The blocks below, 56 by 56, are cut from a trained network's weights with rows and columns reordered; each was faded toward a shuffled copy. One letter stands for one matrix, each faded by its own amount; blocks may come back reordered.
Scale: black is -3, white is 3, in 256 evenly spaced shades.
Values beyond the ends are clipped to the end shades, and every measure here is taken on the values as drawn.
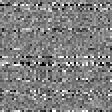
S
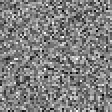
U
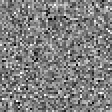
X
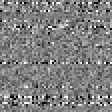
S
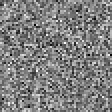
U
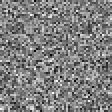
U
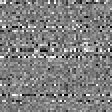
S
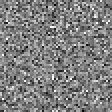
X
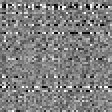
S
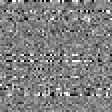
S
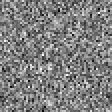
U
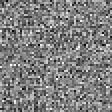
U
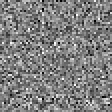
X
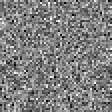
X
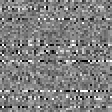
S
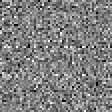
X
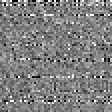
S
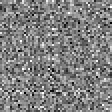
X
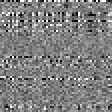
S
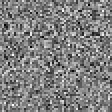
U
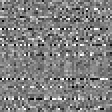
S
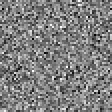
U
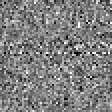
X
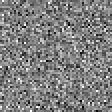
X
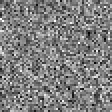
U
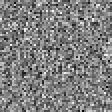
U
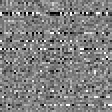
S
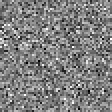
X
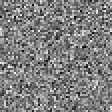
U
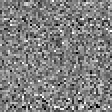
X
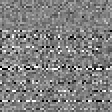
S
